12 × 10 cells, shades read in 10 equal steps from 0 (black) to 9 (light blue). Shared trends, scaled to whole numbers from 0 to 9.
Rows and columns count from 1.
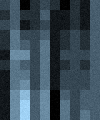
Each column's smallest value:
1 4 0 2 3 0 0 2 1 4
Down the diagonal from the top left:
3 4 1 3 5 1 2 3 3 4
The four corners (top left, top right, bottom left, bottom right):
3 4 1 4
